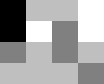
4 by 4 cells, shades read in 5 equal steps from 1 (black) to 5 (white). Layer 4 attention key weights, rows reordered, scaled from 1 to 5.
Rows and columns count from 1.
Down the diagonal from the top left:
1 5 3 3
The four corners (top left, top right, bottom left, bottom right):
1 5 4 3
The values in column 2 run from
4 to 5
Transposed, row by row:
1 1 3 4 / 4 5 4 4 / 4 3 3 4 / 5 5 4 3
